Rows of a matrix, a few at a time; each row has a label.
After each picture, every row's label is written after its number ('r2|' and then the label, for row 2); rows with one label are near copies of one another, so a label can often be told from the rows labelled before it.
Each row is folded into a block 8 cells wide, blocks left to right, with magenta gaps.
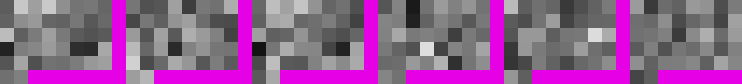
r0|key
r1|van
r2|key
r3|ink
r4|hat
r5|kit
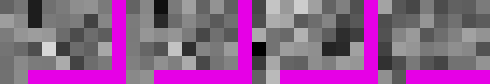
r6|ink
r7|ink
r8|key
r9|hat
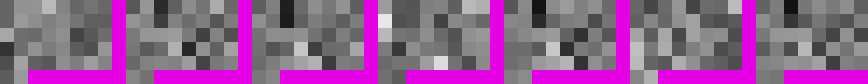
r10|key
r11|ink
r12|ink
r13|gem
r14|ink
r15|van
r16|ink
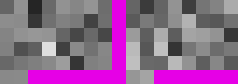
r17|ink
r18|van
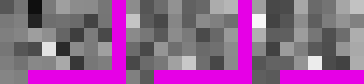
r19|ink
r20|gem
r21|gem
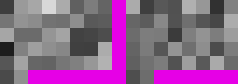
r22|key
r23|kit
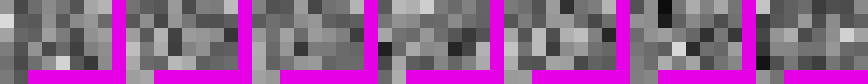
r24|gem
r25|van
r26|van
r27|key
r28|van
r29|ink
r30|hat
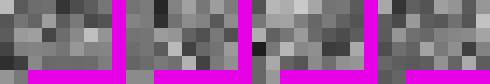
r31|hat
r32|ink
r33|key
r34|kit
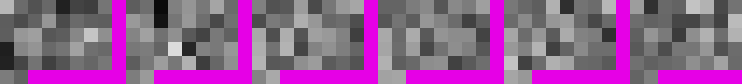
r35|hat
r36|ink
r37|van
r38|van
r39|van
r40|kit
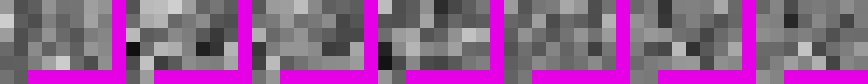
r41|gem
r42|key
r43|key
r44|hat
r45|kit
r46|ink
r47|ink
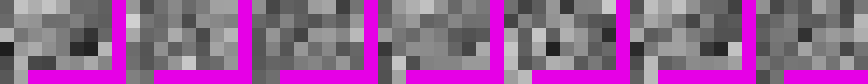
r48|key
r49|gem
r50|kit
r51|key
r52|van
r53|key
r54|kit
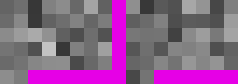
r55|ink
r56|kit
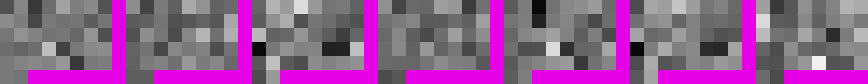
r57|ink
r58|kit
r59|key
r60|kit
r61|ink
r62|key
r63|gem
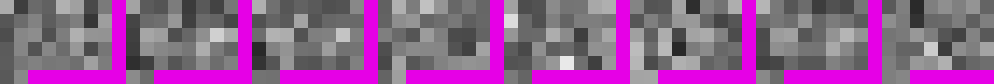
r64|kit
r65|hat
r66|hat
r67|key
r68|gem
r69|van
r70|hat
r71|ink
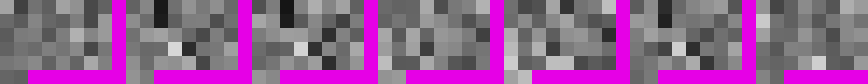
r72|kit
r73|ink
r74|ink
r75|van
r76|van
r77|ink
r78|gem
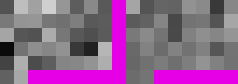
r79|key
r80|kit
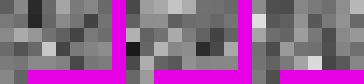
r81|ink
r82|key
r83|gem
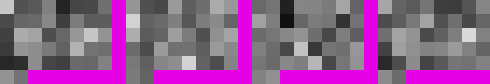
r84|hat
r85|gem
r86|ink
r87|hat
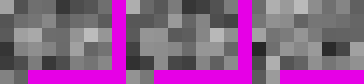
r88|hat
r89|hat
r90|key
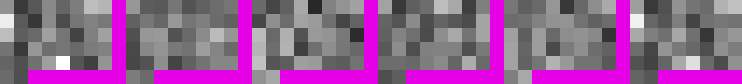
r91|gem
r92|hat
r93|van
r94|kit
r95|van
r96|gem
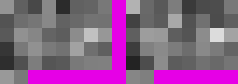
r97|hat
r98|hat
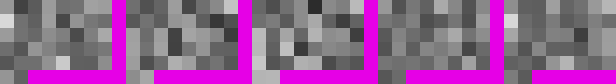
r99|gem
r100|van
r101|van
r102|kit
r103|gem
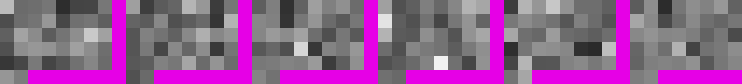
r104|hat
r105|kit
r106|ink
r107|gem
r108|key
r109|ink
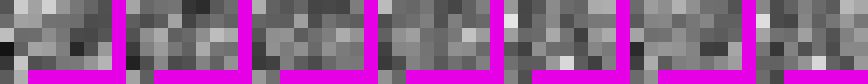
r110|key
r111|hat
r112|hat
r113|hat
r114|gem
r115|key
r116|gem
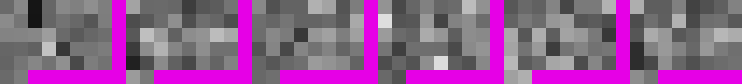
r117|ink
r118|hat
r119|kit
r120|gem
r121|van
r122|hat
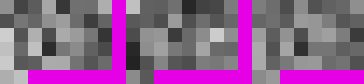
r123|van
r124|hat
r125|van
